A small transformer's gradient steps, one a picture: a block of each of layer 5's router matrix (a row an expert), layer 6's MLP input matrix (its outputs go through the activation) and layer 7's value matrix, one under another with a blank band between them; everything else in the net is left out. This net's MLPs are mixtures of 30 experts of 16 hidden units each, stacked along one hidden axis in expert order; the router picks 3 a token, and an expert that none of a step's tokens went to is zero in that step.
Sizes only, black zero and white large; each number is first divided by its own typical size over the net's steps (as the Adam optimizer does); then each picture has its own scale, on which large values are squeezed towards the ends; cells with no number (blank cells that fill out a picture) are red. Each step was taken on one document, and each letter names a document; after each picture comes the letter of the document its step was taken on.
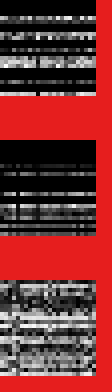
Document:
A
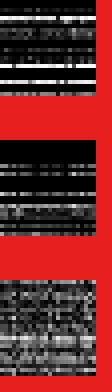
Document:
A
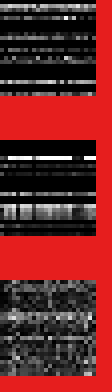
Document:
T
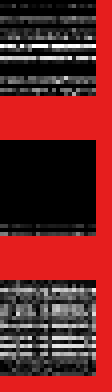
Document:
A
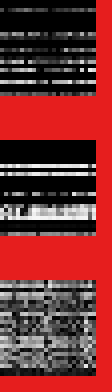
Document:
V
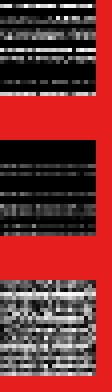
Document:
A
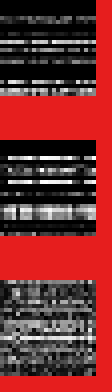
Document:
T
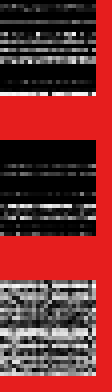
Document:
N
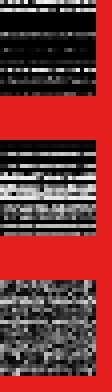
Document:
V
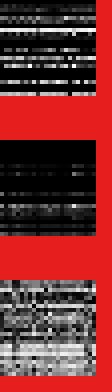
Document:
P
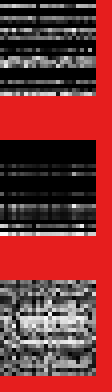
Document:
A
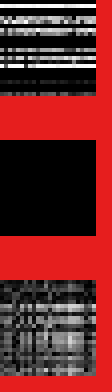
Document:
P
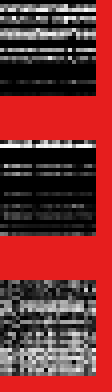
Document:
P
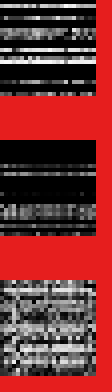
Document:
T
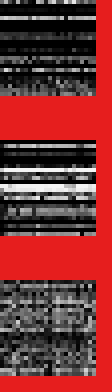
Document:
V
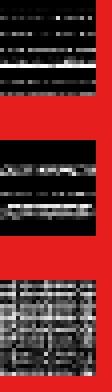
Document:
A
